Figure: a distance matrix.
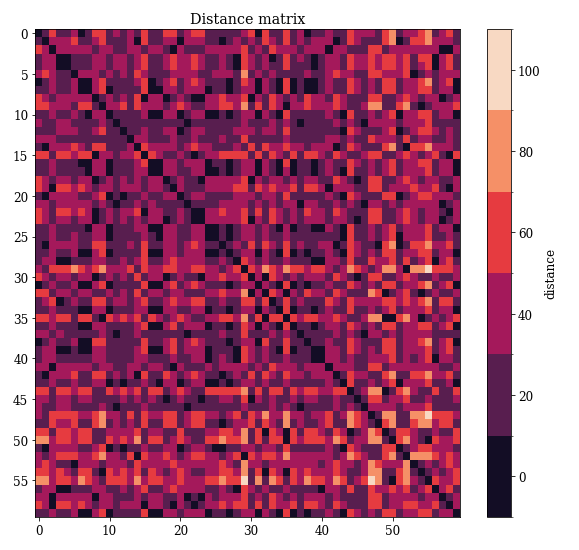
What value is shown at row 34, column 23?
40
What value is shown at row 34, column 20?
20
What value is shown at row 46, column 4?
40
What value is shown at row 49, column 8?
20
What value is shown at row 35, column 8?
20
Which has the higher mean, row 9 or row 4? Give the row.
9
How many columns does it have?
60
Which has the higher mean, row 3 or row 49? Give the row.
49
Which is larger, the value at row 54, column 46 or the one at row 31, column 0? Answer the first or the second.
the first
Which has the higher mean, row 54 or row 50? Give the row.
50
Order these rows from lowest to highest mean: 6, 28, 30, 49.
6, 28, 30, 49
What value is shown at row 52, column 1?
20
